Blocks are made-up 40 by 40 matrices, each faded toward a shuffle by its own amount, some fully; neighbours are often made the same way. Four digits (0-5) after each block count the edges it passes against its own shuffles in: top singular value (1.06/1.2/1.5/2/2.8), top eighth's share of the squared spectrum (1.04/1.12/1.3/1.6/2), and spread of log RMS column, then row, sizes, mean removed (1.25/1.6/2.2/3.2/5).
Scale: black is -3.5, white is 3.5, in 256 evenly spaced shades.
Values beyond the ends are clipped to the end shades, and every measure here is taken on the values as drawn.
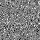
2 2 0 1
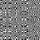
4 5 3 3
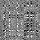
4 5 3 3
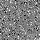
1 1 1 0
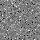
0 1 0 0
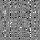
4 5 3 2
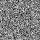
0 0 0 0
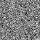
2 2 1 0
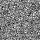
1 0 0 0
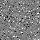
0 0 0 0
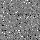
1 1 0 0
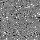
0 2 0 1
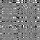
4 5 2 3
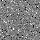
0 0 0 0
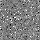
1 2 1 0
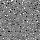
0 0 0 0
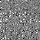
1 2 2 2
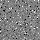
0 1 0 0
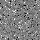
0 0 0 0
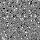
2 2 0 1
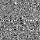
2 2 0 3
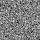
0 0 0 0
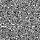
1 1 0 2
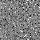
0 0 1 0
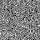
2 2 0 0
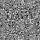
3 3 0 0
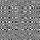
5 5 3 3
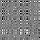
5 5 3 3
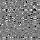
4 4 1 2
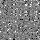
3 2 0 0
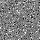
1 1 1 0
